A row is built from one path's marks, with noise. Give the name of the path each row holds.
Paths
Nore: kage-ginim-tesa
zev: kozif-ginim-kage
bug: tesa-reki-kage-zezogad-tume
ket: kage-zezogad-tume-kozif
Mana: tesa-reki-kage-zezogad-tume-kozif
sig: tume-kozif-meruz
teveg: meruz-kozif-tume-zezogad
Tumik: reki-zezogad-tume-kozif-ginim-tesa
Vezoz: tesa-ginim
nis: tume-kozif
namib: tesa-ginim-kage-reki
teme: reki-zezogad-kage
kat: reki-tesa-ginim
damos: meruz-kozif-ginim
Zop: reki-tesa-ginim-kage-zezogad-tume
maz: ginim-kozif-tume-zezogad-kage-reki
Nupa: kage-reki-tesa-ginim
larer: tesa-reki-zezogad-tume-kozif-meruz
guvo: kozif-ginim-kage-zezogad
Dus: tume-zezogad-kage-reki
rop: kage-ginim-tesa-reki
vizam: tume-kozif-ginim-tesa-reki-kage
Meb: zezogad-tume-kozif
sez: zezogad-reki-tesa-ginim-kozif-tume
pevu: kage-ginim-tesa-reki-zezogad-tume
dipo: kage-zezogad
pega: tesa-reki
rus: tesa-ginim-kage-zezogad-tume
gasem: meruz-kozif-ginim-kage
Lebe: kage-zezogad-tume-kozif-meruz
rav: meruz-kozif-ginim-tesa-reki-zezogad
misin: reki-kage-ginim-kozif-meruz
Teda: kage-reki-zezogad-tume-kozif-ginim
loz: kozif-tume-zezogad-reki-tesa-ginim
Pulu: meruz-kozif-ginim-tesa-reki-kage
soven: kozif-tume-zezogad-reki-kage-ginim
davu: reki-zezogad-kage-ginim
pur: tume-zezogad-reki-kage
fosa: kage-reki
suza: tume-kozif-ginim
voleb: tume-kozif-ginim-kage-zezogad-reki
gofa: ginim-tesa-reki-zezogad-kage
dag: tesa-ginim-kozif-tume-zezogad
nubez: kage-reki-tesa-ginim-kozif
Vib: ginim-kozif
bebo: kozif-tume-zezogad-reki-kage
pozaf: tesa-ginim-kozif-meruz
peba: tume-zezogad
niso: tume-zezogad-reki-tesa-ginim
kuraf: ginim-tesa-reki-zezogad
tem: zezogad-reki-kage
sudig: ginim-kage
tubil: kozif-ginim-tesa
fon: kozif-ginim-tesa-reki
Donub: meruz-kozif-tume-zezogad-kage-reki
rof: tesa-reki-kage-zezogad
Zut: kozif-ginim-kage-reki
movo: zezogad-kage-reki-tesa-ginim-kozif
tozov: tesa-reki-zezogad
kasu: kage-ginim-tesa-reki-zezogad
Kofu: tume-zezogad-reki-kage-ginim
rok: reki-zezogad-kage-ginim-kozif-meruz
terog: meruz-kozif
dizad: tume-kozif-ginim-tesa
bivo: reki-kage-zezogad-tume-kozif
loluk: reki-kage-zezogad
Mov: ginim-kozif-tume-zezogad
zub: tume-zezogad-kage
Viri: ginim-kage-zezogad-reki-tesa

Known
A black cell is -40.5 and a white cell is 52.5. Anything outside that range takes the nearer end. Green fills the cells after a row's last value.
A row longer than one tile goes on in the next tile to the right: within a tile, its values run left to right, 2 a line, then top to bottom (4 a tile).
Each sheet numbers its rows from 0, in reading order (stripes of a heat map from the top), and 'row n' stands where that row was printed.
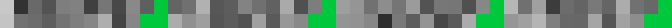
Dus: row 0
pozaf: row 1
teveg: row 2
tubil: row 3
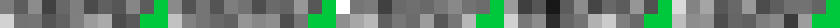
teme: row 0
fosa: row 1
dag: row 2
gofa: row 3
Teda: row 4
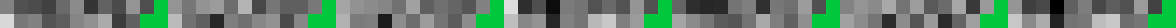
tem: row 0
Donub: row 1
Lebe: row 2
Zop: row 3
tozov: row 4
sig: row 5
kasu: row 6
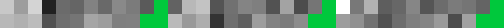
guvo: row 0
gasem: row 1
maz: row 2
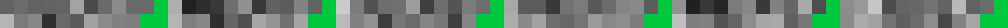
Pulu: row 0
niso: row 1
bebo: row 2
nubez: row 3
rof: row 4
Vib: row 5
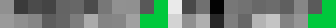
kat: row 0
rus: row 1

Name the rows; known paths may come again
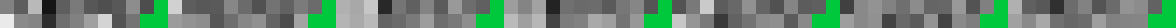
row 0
davu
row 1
peba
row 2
zev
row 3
sudig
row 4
misin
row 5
terog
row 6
nubez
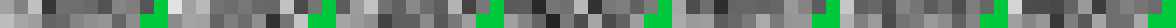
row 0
Zut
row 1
suza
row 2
damos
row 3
larer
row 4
Vezoz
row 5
zub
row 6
loz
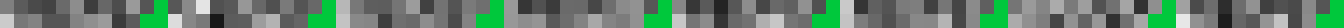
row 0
tem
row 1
rok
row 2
bebo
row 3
kat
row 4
gofa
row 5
Dus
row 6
sig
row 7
Kofu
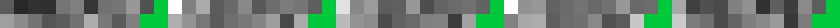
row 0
tozov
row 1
maz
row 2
Teda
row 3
Mov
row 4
pur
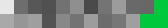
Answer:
vizam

